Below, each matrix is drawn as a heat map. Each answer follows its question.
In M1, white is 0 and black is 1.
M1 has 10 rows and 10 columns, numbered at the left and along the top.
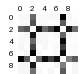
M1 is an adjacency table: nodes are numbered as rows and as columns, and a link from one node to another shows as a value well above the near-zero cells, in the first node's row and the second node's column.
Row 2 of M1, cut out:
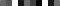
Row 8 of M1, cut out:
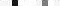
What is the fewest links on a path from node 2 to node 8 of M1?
1
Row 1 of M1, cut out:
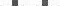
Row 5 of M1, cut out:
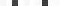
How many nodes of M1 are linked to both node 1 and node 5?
2
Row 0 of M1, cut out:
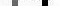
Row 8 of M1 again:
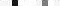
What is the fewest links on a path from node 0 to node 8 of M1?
2
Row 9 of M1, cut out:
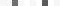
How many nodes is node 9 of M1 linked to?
2
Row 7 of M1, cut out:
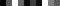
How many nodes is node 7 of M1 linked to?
8
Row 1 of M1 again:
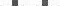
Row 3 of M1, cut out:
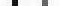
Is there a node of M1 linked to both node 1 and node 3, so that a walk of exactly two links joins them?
yes
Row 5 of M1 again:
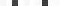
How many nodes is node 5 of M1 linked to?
2
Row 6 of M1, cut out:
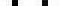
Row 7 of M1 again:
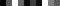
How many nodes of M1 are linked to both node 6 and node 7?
0
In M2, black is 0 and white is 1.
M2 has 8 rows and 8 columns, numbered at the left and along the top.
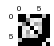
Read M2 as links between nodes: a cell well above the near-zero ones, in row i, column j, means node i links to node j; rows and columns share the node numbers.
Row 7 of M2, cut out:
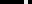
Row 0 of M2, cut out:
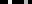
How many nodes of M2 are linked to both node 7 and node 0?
1
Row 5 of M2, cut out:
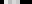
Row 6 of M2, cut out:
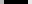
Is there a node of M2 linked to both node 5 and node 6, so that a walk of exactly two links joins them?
no
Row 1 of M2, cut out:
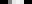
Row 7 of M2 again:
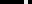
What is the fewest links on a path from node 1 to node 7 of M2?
4
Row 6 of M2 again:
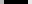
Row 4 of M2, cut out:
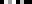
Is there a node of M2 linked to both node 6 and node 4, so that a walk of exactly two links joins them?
no
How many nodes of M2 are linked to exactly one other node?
1
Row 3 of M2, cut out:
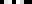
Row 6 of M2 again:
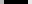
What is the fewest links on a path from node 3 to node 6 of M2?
3
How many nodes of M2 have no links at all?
0
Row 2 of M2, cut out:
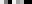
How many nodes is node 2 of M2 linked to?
5
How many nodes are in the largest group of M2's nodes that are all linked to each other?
5
